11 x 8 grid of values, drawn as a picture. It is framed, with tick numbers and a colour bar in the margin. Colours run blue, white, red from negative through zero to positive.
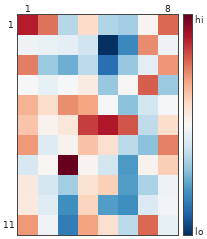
On average the colour sits 50% of the way up the scale. The top middle is the ninth with the lowest average. There is no overall slope. The middle left is the smoothest part.
